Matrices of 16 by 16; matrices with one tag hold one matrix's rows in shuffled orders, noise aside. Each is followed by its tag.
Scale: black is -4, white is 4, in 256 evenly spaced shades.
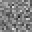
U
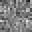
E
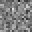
U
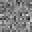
E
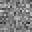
E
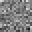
E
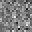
U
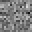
E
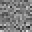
E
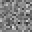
U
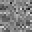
E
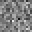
U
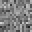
E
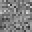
E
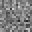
U
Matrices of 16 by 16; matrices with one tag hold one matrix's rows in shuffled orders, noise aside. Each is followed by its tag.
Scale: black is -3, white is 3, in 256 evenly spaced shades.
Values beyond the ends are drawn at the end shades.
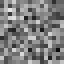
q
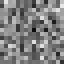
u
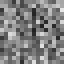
u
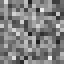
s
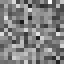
s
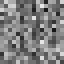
u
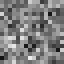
q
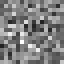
q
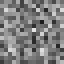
u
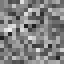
q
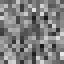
u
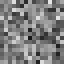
s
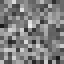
q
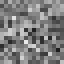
q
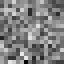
q
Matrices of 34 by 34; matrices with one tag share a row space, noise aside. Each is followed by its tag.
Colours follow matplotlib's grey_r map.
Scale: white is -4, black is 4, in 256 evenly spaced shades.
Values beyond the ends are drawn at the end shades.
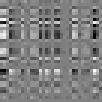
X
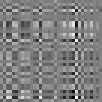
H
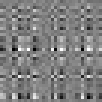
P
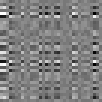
X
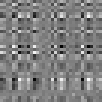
P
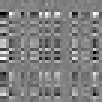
X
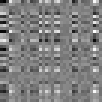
X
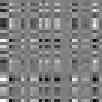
X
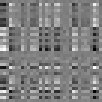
X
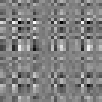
P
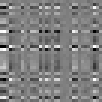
X
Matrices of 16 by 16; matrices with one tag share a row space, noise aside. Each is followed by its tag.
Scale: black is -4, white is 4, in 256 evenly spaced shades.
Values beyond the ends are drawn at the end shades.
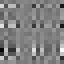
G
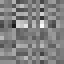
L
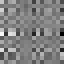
G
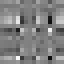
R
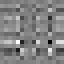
R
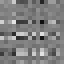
L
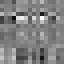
L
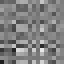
L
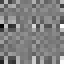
G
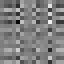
R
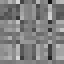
R
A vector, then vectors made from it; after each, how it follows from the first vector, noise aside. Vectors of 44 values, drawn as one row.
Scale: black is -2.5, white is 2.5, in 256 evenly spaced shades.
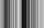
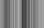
shrunk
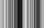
reversed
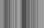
shrunk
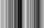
reversed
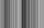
shrunk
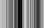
reversed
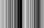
reversed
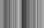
shrunk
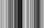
reversed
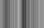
shrunk
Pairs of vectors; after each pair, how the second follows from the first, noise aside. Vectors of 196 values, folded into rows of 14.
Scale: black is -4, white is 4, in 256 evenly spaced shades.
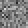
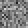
copied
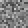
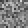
negated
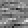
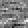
copied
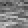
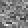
sign-scrambled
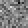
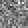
negated
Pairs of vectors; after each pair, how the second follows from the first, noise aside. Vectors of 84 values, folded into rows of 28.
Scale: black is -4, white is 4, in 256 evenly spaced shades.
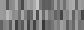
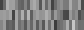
shuffled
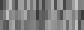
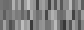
shuffled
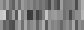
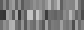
negated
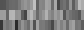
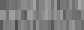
shrunk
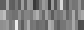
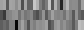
negated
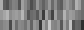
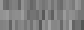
shrunk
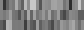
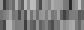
copied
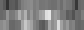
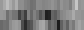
negated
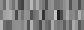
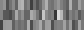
negated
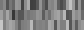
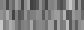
copied
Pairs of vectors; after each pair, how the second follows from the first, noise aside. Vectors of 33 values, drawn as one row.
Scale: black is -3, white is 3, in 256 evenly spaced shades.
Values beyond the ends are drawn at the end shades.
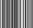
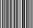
sign-scrambled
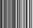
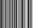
sign-scrambled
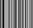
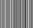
partly zeroed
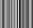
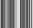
sign-scrambled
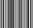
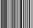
wrapped around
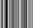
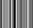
wrapped around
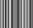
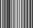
shuffled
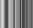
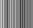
partly zeroed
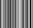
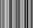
shuffled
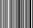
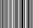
shuffled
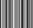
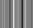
partly zeroed
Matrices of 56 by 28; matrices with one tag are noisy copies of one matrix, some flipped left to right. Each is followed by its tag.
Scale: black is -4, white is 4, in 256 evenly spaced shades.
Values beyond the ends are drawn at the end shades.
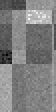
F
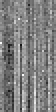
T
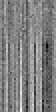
T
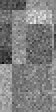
F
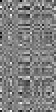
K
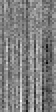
T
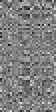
K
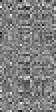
K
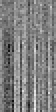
T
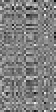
K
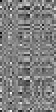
K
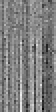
T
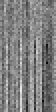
T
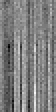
T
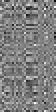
K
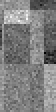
F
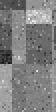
F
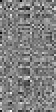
K
